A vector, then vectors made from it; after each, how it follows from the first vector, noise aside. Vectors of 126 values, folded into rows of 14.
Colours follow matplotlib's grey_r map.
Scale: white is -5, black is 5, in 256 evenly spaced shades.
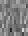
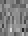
negated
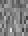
negated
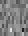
negated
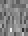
negated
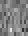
negated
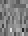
negated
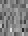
negated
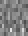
sign-scrambled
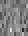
negated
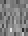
negated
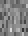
negated
